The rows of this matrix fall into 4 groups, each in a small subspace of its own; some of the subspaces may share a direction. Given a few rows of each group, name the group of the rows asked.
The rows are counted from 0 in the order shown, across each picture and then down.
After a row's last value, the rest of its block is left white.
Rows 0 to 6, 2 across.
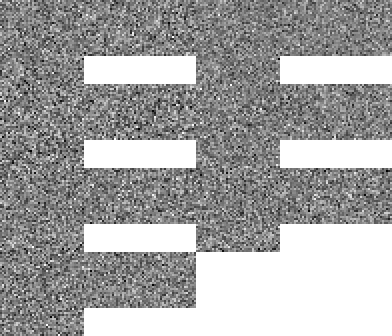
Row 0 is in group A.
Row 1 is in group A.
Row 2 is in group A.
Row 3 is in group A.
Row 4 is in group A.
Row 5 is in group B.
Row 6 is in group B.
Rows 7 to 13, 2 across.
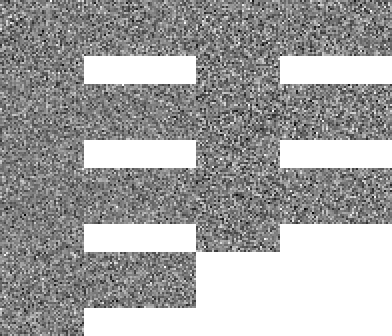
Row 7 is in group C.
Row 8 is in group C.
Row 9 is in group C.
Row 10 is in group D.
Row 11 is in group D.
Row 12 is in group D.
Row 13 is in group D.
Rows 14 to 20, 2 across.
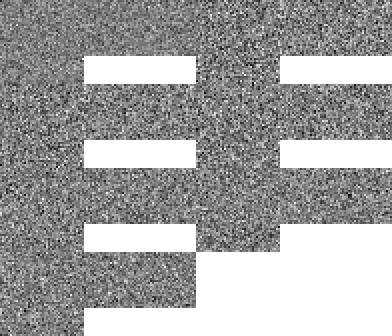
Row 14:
A
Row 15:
B
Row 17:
C
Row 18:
C
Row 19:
A
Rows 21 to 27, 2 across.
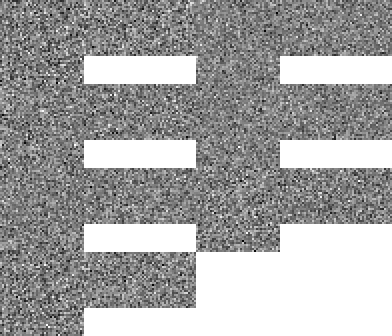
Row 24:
A
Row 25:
A
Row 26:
B
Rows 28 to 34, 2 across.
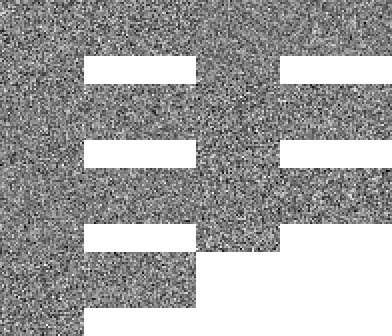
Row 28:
D
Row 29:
A
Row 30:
B
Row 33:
B
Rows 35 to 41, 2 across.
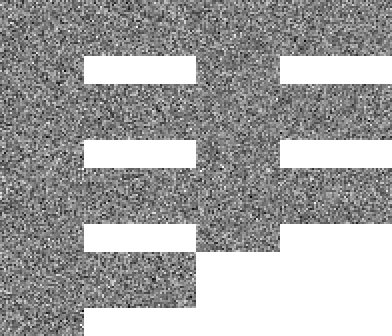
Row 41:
A
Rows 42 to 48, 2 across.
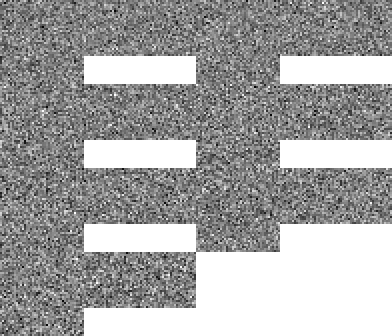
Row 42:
D
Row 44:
D
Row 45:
B
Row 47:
D
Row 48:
A
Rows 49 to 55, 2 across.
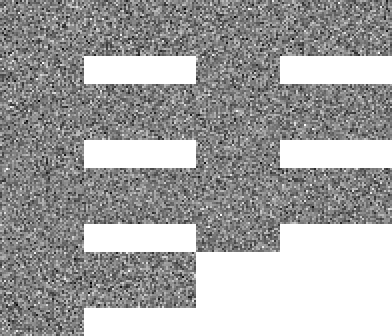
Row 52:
D
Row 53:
D
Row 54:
D
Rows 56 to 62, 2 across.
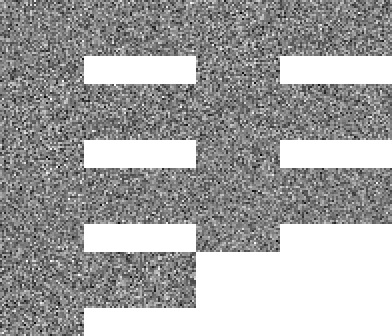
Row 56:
B
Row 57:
B
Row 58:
B
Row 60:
D
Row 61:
A
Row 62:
A
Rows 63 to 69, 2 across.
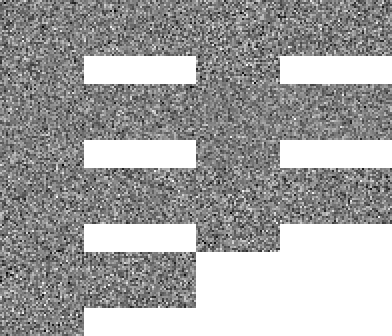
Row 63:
D
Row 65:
B
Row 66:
A
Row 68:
A
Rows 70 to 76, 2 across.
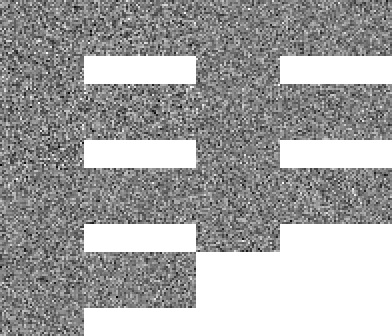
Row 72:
B
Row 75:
A
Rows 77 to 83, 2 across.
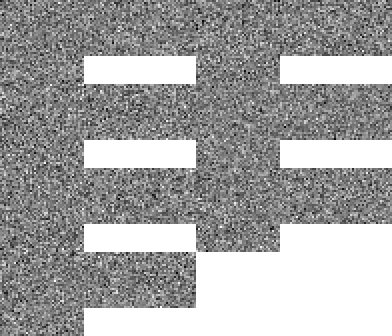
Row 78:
C
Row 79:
D
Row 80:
A
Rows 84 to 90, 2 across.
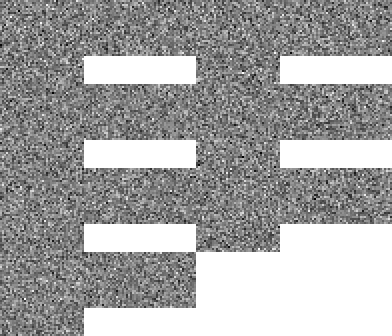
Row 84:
C
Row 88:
D
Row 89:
B
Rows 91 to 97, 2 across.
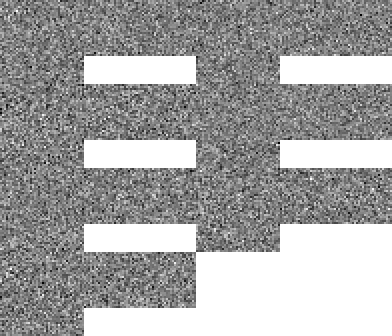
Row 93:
C
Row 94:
A
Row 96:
D
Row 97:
C
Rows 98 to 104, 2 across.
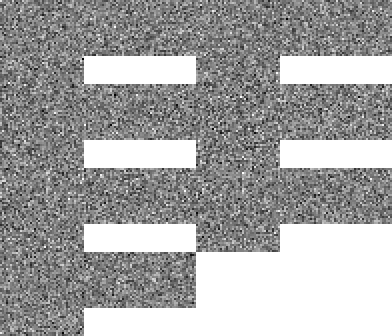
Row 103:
C
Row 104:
B
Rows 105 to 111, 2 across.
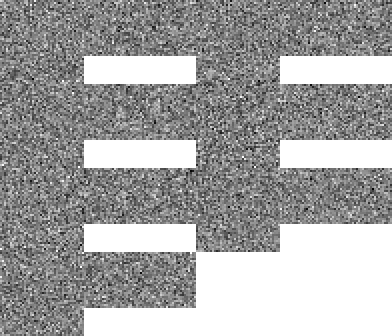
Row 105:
B
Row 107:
A
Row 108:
B
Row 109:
B
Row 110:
D
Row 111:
C
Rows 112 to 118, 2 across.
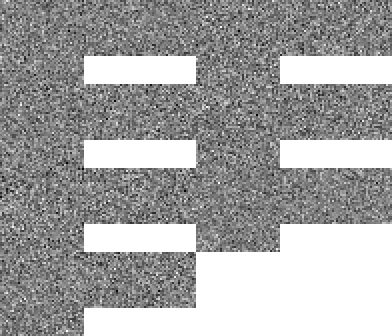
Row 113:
C
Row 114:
D
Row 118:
D
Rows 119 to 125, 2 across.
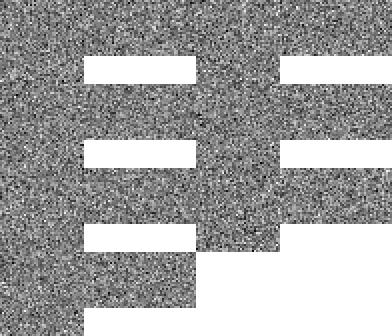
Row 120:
D
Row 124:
B
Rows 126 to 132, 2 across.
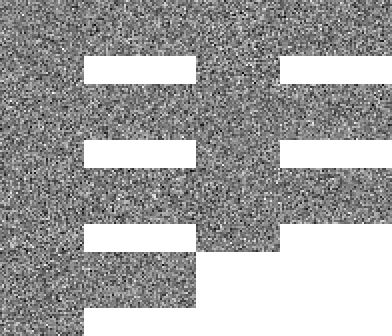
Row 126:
A
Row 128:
C
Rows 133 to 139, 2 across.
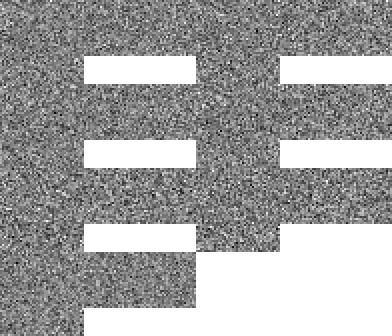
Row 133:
D
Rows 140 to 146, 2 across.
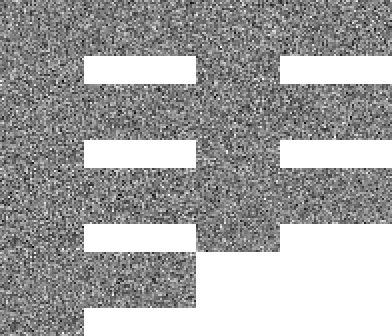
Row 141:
D
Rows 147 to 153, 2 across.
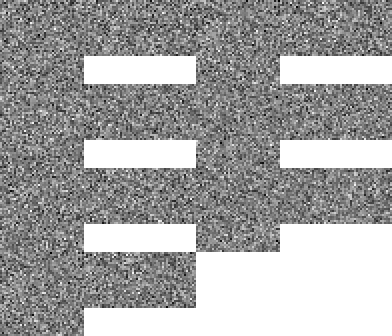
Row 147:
D
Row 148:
C
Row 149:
D
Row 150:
D
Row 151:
C
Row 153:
C
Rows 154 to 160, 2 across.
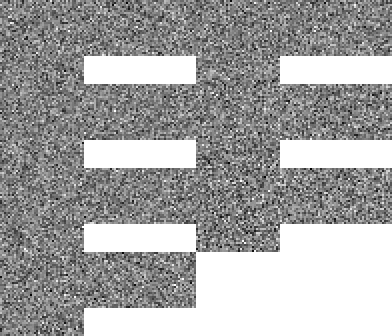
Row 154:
C
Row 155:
B
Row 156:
A
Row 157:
A
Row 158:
A
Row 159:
B
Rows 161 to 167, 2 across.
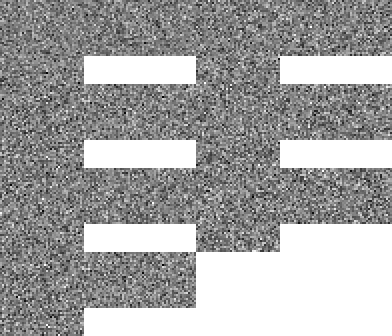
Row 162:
A
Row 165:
C
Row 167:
B
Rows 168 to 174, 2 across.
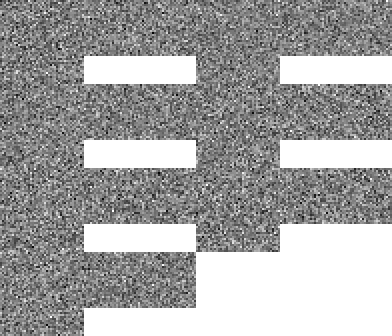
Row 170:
A
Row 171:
C
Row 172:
B
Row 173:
C
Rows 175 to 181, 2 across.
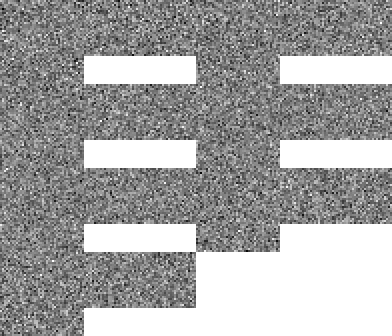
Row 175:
D
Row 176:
D
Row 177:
D
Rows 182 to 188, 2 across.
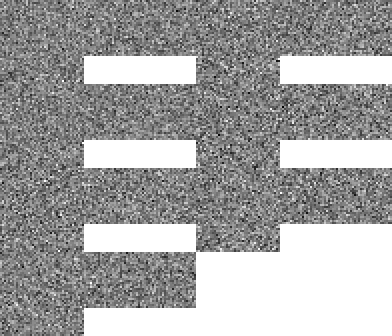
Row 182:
A
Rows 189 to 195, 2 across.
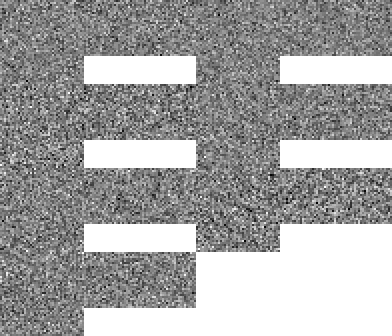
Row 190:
A
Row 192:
A
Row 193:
A
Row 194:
A
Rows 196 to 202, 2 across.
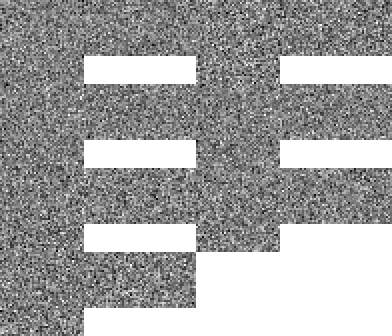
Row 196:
D
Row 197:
B
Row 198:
D
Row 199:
D
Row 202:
A
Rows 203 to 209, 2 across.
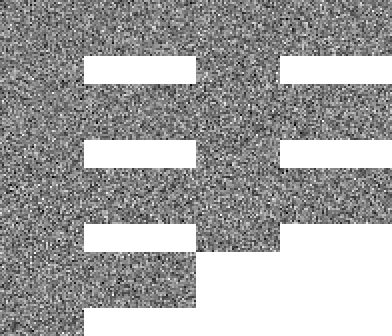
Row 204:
A
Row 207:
C
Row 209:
B
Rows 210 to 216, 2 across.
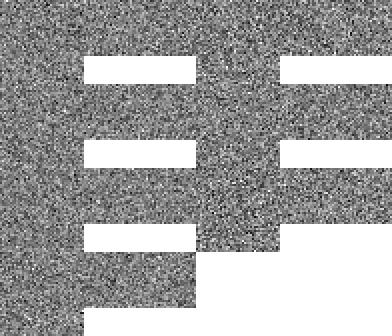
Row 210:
D
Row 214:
A
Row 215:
B
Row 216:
A
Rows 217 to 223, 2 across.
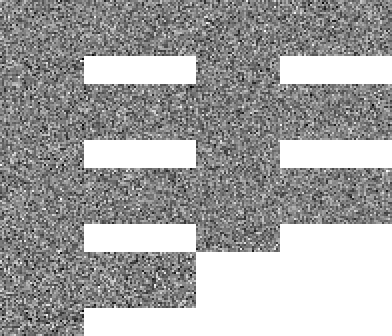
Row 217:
A
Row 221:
C
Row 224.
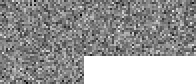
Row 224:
A
